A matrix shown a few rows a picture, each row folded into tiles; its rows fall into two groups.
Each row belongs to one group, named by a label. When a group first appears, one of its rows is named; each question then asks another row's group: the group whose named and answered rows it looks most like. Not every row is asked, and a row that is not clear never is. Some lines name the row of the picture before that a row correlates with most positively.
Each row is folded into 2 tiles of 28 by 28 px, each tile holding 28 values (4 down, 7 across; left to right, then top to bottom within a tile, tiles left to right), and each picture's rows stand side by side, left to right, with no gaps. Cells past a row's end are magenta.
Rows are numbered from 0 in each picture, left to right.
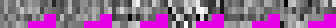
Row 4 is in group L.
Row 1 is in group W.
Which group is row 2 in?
L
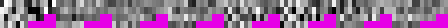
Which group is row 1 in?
L
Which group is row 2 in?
W
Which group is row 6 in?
W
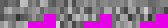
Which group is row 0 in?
L
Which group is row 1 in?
W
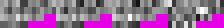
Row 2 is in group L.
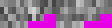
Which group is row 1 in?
L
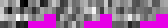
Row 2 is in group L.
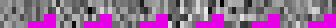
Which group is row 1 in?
W
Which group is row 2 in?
W
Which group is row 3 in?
W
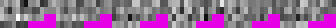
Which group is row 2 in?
L
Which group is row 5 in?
L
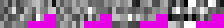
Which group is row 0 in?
W
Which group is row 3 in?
L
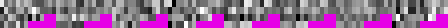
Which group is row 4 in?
L
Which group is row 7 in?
W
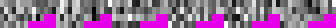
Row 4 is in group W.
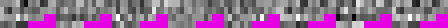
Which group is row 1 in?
L
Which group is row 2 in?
W
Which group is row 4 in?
W
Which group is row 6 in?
L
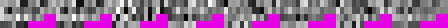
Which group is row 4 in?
W
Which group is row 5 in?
L
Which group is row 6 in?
W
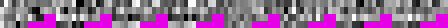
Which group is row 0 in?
W
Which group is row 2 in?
L
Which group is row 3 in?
L
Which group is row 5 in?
W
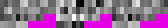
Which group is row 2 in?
L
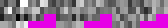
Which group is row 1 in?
L
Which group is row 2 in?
W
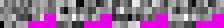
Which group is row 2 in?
L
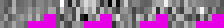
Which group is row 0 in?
W
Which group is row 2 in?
W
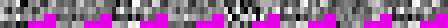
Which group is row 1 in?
L
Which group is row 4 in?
W
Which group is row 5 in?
L
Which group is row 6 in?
W
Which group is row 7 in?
L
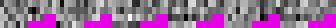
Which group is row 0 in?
W
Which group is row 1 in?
W
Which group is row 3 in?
L
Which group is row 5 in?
L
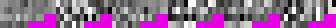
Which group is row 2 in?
W
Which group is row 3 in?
L
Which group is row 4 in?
L
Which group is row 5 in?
W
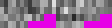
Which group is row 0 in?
W
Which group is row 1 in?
L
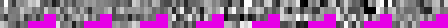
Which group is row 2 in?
L
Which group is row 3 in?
W
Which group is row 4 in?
L
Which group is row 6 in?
W
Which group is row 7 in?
W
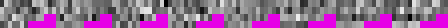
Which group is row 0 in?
W
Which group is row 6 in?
L
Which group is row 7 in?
L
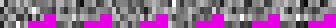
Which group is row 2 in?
W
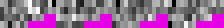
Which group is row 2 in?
W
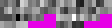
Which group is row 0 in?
L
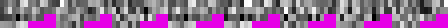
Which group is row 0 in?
L
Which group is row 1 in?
W
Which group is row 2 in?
W
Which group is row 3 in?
L
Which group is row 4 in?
L
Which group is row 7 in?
W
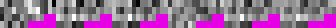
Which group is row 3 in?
W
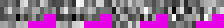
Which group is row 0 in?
L
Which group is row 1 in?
L
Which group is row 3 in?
W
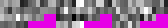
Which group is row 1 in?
L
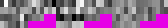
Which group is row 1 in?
L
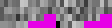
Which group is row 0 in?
L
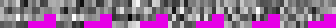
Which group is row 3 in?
W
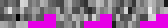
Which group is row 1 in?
W
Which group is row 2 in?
W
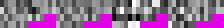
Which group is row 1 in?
W
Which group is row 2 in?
L
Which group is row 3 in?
W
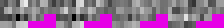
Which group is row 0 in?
L
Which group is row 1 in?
L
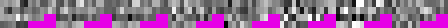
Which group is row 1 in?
L
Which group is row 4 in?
W
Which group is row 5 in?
W
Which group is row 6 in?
L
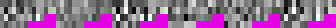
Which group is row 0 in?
W
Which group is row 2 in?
W
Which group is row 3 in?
L
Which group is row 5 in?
W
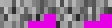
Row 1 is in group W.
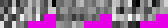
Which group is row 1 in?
L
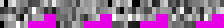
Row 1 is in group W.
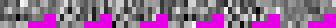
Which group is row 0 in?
L
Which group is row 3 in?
L
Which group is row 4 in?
W
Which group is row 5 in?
W
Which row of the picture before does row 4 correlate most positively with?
3
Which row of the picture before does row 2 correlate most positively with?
1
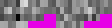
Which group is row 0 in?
L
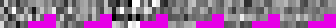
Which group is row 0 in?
W
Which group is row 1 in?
W
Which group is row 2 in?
L
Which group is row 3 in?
L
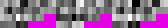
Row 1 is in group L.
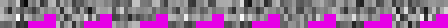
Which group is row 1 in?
W
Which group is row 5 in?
W
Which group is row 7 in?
W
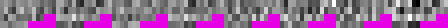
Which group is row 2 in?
L
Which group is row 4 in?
W
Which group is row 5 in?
W
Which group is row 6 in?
W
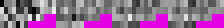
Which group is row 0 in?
W
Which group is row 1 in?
L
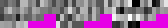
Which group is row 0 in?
L
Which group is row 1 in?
W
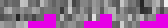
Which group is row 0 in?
L
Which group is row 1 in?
W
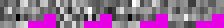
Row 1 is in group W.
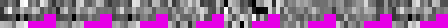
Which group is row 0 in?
L
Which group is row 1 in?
L
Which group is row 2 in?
L
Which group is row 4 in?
W
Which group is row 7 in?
L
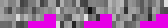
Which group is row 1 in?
W
